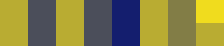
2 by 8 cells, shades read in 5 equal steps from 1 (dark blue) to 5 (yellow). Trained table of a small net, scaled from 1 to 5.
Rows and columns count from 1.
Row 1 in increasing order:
1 2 2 3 4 4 4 5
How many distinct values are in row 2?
4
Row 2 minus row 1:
0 0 0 0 0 0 0 -1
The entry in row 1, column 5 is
1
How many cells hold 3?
2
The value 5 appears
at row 1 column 8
